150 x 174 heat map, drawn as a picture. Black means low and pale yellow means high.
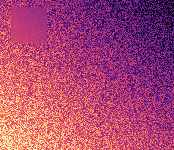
The bottom left is the ninth with the highest average. The halves do not mirror each other. There are no regular stripes. The grain is fine, like static. No row or column stands out. The top left is the calmest part. The histogram is bell-shaped. Values rise toward the bottom left. An odd patch, calmer than its surroundings, sits in the top left.
